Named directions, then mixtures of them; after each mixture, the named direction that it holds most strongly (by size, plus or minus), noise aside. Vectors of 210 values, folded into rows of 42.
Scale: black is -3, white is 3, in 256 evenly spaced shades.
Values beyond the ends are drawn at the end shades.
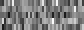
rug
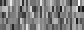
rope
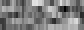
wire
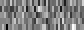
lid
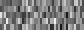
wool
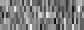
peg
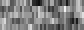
wire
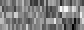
wire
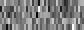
lid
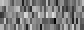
peg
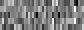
rug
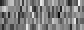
rope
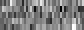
rope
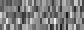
wool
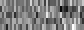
lid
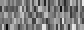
lid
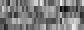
wire
